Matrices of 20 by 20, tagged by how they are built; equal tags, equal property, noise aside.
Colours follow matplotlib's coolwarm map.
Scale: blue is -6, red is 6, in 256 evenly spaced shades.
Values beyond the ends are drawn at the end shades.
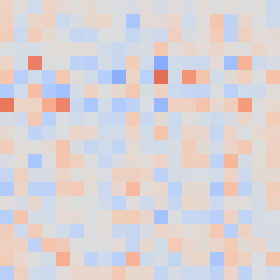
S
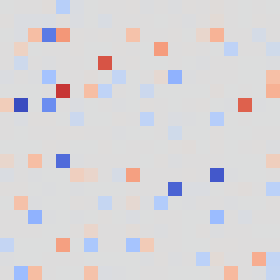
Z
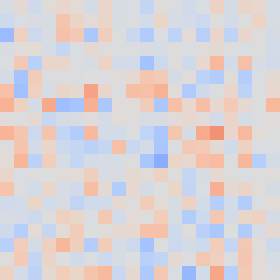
S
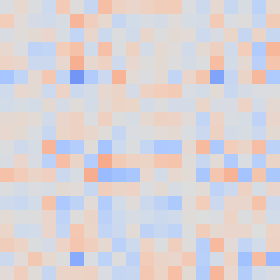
S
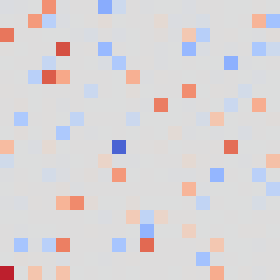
Z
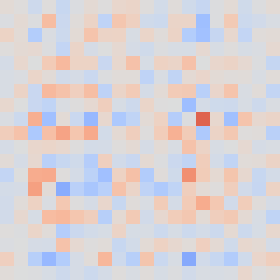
S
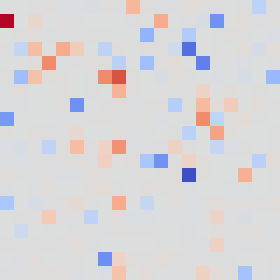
Z
